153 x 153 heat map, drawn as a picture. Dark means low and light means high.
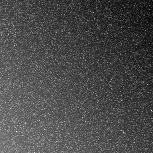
Ninth with the highest average: bottom left. Mirror symmetry: none. Slope: up to the bottom left. Odd rows or columns: none. Ninth with the lowest average: top right. Average level on the scale: 30%.
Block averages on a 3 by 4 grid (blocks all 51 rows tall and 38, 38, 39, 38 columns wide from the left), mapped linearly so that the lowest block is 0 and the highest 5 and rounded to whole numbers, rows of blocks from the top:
3210
4321
5432
